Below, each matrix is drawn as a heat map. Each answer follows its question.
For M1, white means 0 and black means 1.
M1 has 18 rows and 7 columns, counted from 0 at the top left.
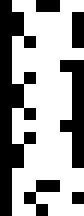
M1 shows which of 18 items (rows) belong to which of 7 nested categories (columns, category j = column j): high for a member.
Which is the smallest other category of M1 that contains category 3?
0
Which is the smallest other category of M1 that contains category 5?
6
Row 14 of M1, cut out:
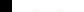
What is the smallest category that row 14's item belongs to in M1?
0
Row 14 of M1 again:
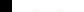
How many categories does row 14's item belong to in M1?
1
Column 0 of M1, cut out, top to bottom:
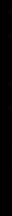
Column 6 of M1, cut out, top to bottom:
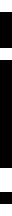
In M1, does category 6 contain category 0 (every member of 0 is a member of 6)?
no
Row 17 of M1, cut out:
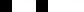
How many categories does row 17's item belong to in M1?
2
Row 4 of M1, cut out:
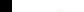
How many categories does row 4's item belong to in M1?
1
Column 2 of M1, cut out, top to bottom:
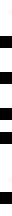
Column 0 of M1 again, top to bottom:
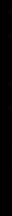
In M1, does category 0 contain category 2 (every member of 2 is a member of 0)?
yes
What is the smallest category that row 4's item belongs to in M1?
0
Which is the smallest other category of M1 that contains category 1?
6
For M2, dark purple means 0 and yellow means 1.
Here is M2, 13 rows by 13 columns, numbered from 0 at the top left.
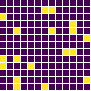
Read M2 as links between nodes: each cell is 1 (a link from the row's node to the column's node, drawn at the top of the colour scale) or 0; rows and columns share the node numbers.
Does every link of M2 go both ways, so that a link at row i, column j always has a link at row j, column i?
no
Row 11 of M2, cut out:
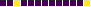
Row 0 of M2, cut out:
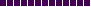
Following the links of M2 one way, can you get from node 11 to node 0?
yes
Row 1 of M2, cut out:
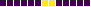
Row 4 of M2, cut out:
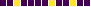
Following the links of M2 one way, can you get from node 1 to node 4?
yes
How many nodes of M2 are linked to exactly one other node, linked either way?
2
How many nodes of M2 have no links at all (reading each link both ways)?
0
